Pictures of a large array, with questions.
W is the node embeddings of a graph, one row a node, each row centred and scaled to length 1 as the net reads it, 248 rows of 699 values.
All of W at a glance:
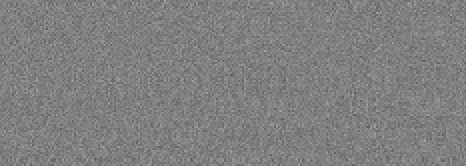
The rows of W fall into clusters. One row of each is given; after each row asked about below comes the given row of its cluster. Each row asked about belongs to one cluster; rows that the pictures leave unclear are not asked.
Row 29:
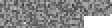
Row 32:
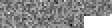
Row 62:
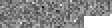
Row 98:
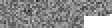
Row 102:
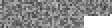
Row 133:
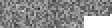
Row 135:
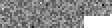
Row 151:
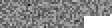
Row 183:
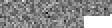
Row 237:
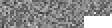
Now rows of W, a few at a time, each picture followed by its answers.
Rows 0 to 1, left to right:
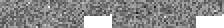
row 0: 237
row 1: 62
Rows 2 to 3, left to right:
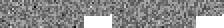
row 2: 151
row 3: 135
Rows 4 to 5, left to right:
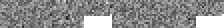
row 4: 135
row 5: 62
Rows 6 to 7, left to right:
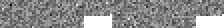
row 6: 135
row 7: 102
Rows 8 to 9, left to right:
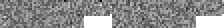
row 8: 135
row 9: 29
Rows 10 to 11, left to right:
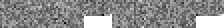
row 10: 32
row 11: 32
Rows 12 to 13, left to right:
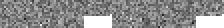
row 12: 183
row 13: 29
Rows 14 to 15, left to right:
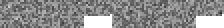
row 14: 102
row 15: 135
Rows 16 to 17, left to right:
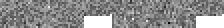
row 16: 237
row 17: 32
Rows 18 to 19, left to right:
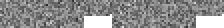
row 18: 133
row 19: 151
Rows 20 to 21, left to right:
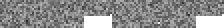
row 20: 133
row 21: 183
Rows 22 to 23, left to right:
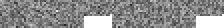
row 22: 237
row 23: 102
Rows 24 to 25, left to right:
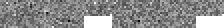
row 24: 237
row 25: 98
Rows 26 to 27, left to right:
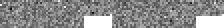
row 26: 151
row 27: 98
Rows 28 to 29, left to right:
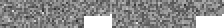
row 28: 62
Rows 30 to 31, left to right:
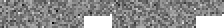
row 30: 237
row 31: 98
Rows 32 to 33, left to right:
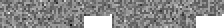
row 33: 32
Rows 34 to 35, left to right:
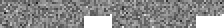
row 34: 151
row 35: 151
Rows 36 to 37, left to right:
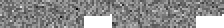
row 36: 62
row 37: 183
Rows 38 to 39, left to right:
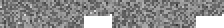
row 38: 98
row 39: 237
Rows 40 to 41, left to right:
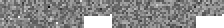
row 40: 29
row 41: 151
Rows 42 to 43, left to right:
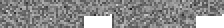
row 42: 151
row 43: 32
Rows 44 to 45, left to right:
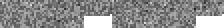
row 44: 133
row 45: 98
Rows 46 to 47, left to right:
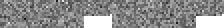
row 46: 183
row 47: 32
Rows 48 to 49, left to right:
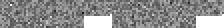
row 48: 135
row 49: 98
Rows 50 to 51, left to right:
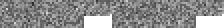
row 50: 62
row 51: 62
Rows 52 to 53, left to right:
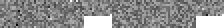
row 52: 29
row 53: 151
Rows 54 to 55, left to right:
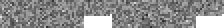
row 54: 135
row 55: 29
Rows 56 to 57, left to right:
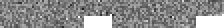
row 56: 133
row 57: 62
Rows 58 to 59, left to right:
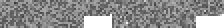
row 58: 237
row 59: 32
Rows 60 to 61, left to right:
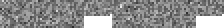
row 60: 135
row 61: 102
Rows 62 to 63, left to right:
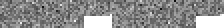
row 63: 32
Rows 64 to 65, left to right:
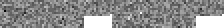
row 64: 62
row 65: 102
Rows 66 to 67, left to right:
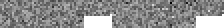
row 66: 135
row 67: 133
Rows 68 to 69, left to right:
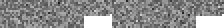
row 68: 98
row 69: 183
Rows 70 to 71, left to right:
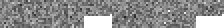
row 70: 102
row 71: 237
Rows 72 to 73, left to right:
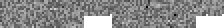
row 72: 133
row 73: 151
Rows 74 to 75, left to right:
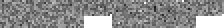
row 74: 183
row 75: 62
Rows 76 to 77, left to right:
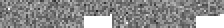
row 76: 133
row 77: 32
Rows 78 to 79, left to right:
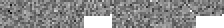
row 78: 135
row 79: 102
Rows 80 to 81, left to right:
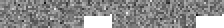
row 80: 29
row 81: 32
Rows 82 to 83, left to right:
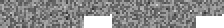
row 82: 135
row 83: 151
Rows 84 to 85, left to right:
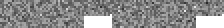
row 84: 183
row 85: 151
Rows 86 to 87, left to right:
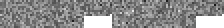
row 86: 133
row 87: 32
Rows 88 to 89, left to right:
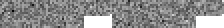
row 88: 62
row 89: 29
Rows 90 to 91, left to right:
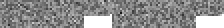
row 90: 98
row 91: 32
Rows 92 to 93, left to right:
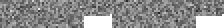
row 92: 32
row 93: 183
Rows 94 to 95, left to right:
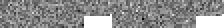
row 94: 151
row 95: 29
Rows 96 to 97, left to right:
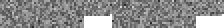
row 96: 135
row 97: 98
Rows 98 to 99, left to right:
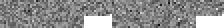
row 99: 183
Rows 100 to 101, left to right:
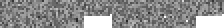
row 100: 133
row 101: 62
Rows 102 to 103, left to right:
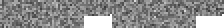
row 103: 183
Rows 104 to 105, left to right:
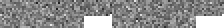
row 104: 133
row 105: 183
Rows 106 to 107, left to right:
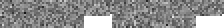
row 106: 62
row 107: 102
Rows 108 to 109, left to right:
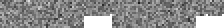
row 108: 32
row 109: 133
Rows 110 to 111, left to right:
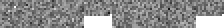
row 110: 135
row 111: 133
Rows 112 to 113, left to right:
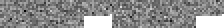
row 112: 29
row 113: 98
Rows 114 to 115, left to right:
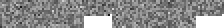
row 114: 32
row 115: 133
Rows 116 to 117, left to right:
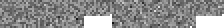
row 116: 62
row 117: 183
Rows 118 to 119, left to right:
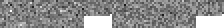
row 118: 183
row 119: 62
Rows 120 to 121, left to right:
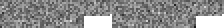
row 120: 62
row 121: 62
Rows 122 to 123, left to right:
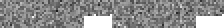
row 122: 133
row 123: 102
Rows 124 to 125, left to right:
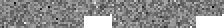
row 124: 237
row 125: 183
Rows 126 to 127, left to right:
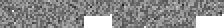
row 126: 62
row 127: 135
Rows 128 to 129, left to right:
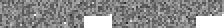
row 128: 32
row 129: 62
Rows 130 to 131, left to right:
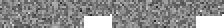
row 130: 102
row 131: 183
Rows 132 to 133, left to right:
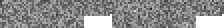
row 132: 183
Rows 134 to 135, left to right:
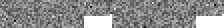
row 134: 62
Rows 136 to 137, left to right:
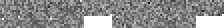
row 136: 29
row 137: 133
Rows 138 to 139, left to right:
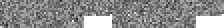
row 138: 133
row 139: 98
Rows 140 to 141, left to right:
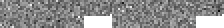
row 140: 133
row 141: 183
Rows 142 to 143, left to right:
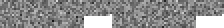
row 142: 98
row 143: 135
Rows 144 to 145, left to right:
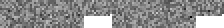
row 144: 135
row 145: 133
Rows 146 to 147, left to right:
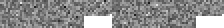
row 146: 98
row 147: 151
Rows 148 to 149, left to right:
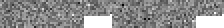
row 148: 98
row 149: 135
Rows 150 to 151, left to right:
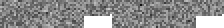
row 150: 237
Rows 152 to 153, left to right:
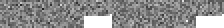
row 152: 98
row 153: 62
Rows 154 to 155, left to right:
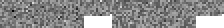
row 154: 62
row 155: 98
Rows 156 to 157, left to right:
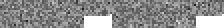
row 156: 98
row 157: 62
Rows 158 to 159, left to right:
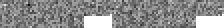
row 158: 32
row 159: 135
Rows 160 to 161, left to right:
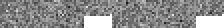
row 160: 151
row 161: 237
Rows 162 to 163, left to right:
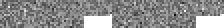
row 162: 98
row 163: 151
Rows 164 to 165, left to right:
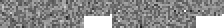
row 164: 135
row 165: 151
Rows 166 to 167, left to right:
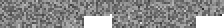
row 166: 62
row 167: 151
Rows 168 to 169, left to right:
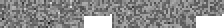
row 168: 29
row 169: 32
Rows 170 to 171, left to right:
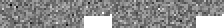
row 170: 135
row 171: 151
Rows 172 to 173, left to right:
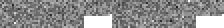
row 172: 62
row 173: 98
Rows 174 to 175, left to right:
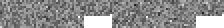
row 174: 133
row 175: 237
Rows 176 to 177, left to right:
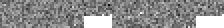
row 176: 32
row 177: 102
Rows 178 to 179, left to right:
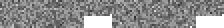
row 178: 133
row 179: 183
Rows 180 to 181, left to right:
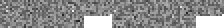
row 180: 151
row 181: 102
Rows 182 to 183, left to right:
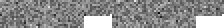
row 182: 237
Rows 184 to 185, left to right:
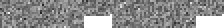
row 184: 32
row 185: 102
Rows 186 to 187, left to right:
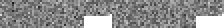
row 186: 62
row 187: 32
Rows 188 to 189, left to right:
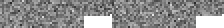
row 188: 183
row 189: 183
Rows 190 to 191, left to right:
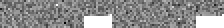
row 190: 32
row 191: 183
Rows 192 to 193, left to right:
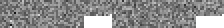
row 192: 151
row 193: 29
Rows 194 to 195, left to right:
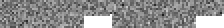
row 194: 98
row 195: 135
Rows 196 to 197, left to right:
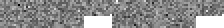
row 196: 29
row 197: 237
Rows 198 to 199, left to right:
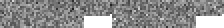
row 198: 133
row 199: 29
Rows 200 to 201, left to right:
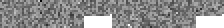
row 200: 32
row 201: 29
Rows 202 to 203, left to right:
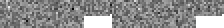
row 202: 133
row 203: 183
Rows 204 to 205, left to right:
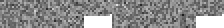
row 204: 98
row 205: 32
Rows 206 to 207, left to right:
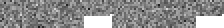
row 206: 29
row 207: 133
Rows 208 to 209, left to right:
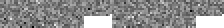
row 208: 29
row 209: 102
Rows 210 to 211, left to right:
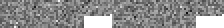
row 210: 151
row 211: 102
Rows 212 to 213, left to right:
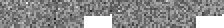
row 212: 133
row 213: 151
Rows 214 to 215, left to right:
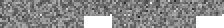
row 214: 183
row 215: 98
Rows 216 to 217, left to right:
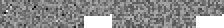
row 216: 151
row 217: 102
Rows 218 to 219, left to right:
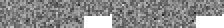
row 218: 133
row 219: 135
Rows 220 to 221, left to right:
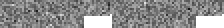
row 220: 62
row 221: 62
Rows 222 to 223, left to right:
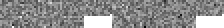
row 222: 102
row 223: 135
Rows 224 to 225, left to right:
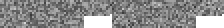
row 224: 29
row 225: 151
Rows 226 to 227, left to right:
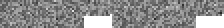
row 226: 151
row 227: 135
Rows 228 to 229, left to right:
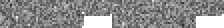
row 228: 135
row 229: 32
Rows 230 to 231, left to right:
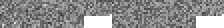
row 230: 62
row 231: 151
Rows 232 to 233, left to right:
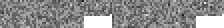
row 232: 133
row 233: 32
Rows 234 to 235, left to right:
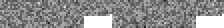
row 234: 98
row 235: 135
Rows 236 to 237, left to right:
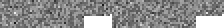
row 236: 32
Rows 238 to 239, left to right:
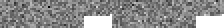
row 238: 237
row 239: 98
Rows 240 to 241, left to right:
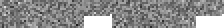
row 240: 237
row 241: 29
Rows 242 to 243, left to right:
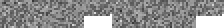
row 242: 237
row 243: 135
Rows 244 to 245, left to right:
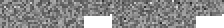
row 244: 183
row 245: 98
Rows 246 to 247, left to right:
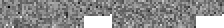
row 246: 102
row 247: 62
